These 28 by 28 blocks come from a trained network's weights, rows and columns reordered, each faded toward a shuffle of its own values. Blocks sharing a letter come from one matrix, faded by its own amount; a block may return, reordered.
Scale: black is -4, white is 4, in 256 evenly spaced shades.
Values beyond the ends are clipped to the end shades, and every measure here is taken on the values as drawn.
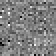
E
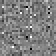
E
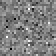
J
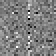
E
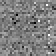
J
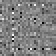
E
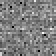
J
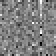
E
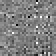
E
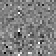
E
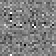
E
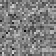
J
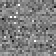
J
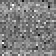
J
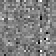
E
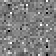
E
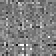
E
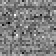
J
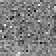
J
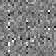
E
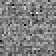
J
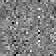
E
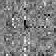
E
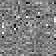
E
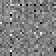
E
